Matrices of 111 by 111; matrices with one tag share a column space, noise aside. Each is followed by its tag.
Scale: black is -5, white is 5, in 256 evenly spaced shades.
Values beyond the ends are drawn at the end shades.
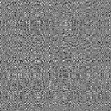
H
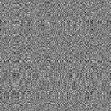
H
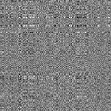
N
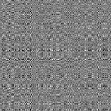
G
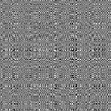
G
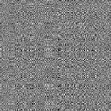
G
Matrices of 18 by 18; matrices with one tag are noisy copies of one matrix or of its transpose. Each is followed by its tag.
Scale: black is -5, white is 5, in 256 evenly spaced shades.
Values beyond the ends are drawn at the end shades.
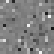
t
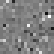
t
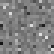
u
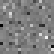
u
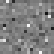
t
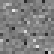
u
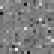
t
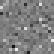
t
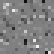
u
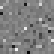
t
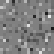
t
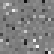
u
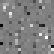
u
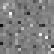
u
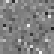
t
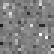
u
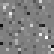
u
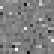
t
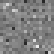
u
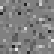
t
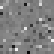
t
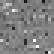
u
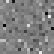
t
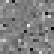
t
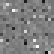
u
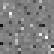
u
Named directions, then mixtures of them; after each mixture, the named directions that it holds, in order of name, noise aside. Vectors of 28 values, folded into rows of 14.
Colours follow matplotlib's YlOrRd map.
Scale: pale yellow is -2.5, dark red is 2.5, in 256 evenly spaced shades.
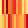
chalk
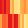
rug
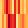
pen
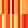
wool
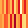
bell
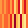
bell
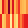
wool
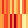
bell, rug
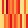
bell, chalk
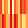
wool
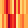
pen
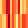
pen, wool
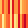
wool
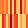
chalk, wool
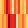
pen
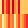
chalk, wool
